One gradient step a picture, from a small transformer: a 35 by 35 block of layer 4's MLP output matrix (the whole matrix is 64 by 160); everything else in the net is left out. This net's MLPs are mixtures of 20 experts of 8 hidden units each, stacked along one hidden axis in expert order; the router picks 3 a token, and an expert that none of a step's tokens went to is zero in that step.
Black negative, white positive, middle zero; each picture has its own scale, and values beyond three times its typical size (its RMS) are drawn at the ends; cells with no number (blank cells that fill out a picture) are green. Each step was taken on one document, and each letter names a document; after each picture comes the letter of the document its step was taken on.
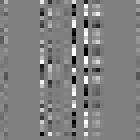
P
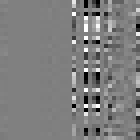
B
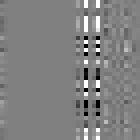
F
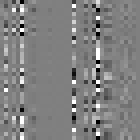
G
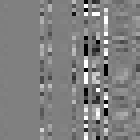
F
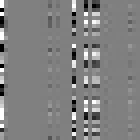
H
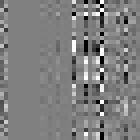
P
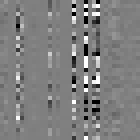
B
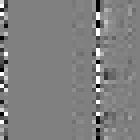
G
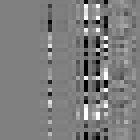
F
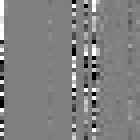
H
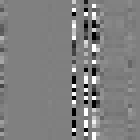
H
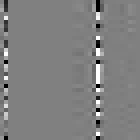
G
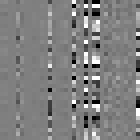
B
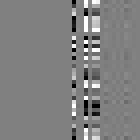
F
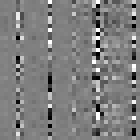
B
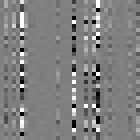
G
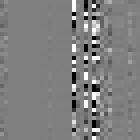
H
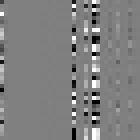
H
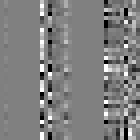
P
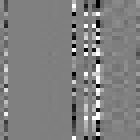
G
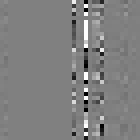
P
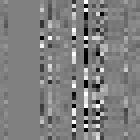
P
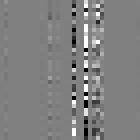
P
